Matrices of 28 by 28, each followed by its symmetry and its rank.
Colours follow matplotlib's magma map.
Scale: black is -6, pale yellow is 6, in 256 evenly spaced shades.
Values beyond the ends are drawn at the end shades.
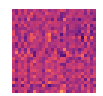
neither, rank five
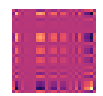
symmetric, rank one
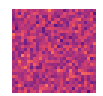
neither, full rank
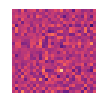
neither, rank five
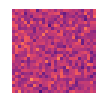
neither, full rank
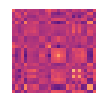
symmetric, rank three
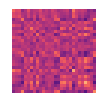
symmetric, rank three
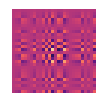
symmetric, rank one
